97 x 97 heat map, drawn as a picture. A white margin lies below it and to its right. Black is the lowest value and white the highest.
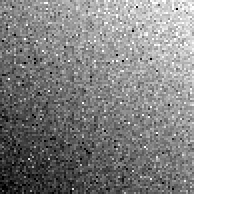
Average level on the scale: 50%. Stripes: none. Slope: up to the top right. Ninth with the highest average: top right. Ninth with the lowest average: bottom left.
